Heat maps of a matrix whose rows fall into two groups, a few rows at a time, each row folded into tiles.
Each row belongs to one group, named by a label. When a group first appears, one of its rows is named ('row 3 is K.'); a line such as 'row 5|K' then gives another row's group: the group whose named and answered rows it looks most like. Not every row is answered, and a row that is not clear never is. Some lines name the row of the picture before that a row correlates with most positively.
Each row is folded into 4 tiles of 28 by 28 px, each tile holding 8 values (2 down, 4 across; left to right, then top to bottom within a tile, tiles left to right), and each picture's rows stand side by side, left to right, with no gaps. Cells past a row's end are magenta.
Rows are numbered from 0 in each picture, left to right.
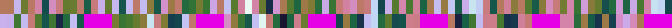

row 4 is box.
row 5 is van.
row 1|box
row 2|box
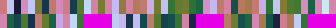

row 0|van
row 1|box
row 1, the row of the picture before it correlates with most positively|0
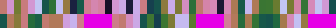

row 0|van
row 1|van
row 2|van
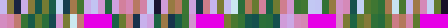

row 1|box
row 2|van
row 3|van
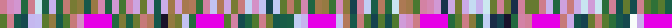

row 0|box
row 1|box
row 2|box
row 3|van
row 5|box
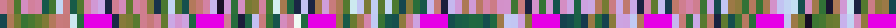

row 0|van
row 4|van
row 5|van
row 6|box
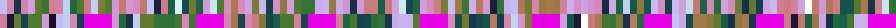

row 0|van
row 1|box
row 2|box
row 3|van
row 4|van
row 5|box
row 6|box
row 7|box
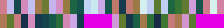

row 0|van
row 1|box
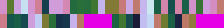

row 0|box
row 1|box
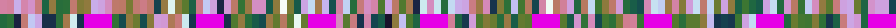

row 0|box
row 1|van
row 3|van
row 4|box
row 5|van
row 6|box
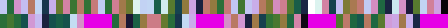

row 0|box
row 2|van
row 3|van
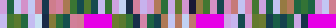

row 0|box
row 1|van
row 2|box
